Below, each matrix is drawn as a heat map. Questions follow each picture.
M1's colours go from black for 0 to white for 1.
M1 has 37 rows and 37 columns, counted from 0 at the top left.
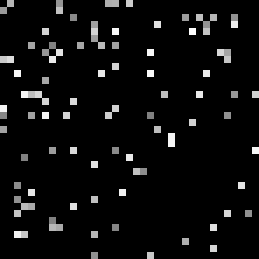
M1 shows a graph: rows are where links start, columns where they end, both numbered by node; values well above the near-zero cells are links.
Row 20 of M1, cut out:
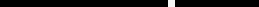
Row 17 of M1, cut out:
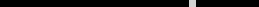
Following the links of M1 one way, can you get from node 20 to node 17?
no
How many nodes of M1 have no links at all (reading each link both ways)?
2
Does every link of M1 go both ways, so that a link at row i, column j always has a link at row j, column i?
yes
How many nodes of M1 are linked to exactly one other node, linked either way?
10
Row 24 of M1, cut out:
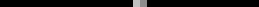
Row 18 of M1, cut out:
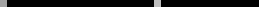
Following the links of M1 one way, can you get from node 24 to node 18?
no
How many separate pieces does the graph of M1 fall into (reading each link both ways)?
4
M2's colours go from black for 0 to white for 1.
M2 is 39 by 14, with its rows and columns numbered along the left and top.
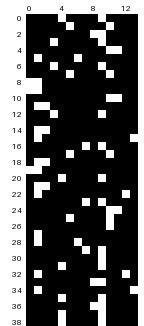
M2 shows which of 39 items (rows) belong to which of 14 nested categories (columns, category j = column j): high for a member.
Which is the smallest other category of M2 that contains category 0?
1
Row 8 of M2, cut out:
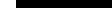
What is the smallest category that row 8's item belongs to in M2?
0
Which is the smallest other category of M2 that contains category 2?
1
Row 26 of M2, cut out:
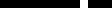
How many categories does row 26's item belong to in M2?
1
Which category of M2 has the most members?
9
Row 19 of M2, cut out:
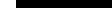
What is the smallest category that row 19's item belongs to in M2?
0
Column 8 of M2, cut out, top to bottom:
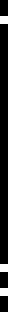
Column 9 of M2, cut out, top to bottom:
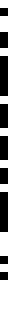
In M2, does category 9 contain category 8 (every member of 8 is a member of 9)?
yes
